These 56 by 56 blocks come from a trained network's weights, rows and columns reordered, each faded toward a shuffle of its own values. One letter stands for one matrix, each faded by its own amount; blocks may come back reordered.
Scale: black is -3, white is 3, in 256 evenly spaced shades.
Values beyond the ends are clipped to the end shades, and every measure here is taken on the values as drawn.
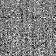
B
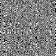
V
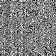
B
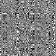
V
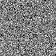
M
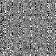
V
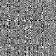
V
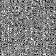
B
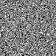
M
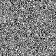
M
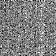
B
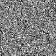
M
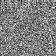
M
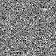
M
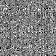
B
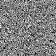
M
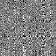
V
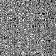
B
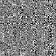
V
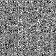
B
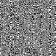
V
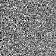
M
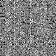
B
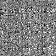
B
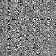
V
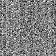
B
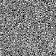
M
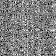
B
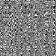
V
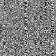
V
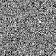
M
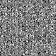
B
